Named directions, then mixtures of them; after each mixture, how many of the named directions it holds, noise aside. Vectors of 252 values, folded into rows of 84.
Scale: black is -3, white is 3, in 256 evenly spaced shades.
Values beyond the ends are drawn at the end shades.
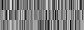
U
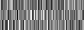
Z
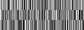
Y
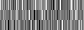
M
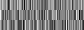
one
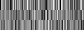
three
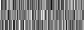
two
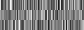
three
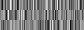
one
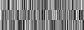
one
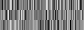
one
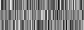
three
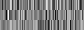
one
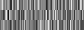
one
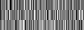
three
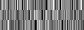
three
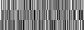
two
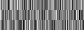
one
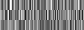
two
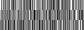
two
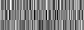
three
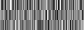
three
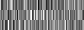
one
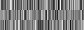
three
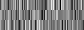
three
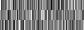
two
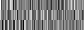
three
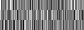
three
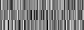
one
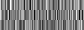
three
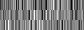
one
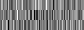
two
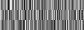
two
